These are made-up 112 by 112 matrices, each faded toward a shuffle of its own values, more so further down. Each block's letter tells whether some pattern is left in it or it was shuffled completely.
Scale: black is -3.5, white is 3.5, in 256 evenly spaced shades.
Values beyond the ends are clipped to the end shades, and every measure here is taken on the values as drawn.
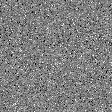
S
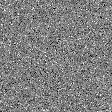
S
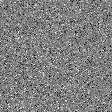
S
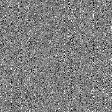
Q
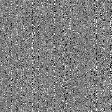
Q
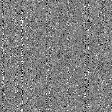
Q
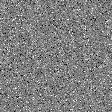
S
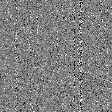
Q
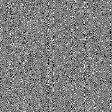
Q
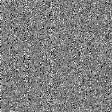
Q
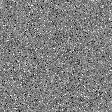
S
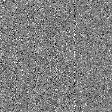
Q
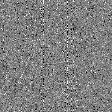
Q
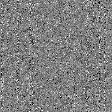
Q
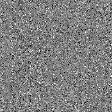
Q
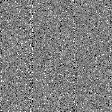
Q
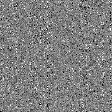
Q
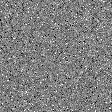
S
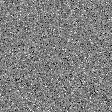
S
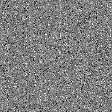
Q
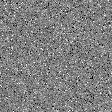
S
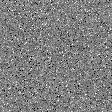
S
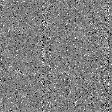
Q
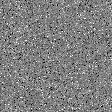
S
